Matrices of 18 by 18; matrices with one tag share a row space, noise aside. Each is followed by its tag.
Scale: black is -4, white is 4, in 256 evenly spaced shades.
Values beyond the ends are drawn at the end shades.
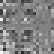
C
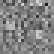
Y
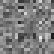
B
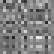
Y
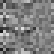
C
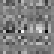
Y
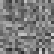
B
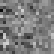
C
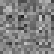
B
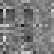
C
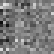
C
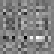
Y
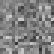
B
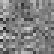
C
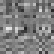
B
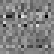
Y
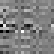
C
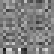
Y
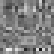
B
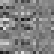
C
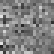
C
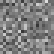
Y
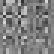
Y
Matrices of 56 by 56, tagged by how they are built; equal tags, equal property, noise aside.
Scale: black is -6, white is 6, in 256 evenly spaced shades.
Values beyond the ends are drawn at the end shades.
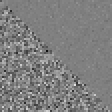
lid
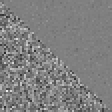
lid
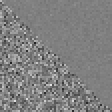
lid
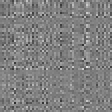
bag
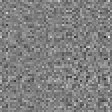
bag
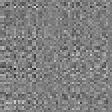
bag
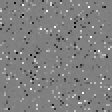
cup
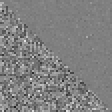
lid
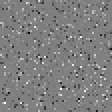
cup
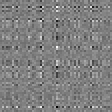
bag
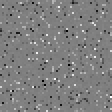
cup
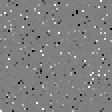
cup
